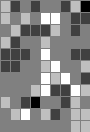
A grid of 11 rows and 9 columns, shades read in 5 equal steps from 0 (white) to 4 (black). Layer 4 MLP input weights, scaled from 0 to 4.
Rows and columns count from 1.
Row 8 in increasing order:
0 0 1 1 2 2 2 3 3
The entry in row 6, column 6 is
0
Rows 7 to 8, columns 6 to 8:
1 0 2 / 3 3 0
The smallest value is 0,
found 9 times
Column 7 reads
3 2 2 2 2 2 0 3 3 2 2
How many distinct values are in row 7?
4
